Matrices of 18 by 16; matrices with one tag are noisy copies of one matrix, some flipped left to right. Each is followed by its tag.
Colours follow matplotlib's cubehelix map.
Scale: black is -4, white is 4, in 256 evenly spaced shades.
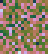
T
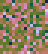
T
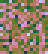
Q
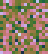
Q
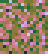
Q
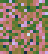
Q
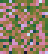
Q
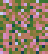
Q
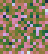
T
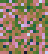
Q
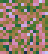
Q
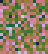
T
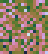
Q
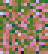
Q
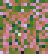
Q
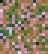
T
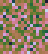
T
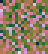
T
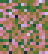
Q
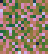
T
